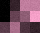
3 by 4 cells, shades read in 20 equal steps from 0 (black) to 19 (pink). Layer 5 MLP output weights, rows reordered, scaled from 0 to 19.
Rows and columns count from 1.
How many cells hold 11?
1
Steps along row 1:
up up same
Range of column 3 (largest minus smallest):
9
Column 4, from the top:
15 19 4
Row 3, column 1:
7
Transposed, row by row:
0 0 7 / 4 8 13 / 15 11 6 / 15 19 4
